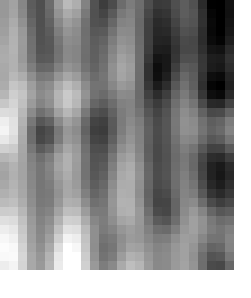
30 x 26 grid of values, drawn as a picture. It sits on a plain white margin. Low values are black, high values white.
Lone odd cells: none. Stripes: upright, repeating 4 times. Ninth with the lowest average: top right. Slope: up to the bottom left. Ninth with the highest average: bottom left.
